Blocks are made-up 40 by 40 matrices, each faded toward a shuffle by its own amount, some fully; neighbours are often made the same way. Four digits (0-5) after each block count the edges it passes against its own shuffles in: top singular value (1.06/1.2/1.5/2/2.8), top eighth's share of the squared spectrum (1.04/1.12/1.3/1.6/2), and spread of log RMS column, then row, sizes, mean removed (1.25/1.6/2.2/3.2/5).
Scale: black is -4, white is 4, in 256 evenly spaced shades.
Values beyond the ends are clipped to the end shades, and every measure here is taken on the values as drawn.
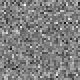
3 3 0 1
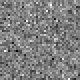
0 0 0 1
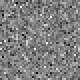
0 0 0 0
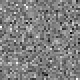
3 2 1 0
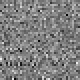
3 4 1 2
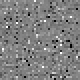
2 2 1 0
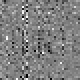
3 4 2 1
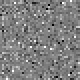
1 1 0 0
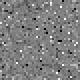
0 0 0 0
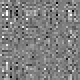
4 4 3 2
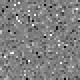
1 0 0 0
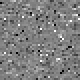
2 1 0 0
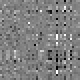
4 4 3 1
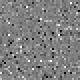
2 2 0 0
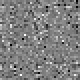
3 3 1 1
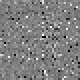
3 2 0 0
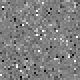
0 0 0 0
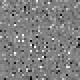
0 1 0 0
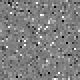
0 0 0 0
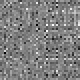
4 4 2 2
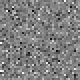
1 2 0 0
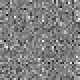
3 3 1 1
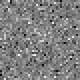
0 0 0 0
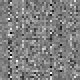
2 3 3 0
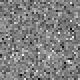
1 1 0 0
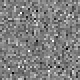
2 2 0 1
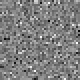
2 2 0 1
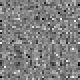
3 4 2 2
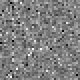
1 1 0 0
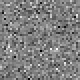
0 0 0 0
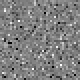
1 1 0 0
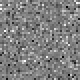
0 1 0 0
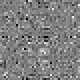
3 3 1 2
